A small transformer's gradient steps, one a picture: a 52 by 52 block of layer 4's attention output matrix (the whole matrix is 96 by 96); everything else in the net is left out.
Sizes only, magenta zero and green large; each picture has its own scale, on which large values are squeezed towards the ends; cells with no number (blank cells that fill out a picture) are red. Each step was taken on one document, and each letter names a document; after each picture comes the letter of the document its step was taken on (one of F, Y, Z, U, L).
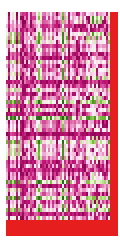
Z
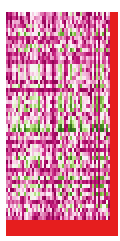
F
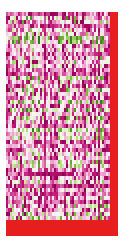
F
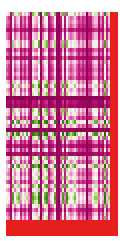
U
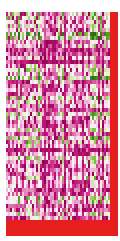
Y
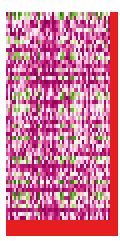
F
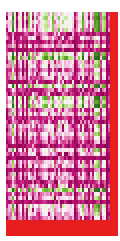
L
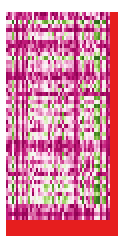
L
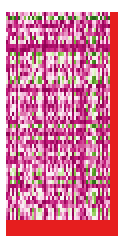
Z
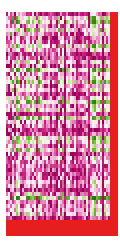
Y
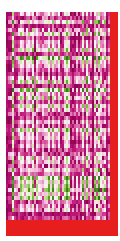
L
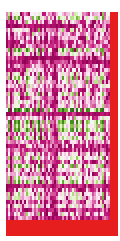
F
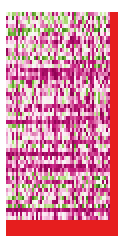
L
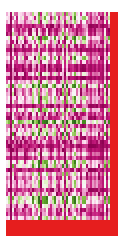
U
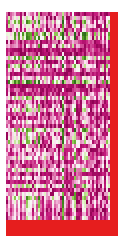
Z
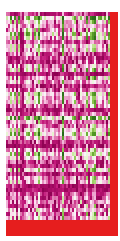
Z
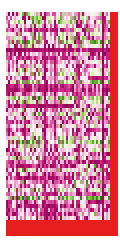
Y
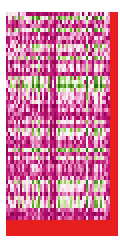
F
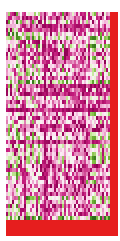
Y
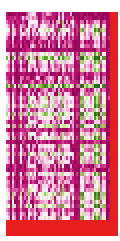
L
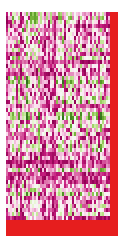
F
